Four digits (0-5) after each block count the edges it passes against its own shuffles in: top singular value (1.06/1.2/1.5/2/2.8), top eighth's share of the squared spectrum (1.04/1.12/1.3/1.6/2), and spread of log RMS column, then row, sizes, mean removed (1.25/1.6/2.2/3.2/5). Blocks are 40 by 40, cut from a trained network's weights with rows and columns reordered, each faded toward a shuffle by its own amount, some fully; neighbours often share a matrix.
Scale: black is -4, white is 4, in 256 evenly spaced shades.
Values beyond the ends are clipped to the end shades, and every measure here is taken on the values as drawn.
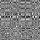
4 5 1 3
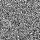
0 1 0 0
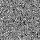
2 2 0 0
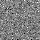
2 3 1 0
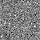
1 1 0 0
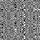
3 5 2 1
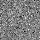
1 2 0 0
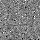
0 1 0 0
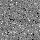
0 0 0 0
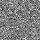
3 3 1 1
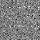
3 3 0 2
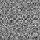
4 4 0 2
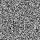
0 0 0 0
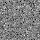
1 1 0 0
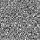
3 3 0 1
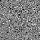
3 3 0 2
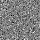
0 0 0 0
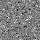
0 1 0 0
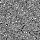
0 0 0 0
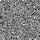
0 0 0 0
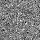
0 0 0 0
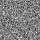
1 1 0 0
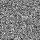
1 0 0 0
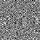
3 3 1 1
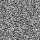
1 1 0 0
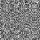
4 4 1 2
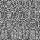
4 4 0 0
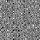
3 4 1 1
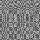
4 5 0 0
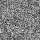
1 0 0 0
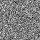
1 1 0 0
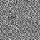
3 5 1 1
